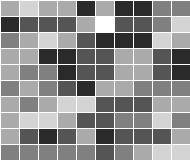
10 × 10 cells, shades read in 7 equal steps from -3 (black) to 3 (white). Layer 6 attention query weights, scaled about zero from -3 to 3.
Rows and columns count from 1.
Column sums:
4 5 1 -2 -4 -4 -4 -4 4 3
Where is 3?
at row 2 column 6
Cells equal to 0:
21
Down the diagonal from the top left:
1 -1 2 -2 -1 1 -1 0 -1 2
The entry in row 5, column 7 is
1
